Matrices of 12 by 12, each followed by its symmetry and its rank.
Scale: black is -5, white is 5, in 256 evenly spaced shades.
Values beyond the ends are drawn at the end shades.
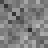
symmetric, full rank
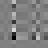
neither, rank one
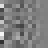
neither, rank two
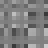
symmetric, rank one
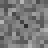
symmetric, full rank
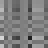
neither, rank one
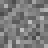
symmetric, full rank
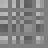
symmetric, rank one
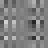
neither, rank one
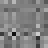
neither, rank two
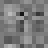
neither, rank two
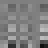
neither, rank one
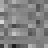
neither, rank two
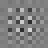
symmetric, rank one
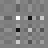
symmetric, rank one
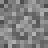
symmetric, full rank
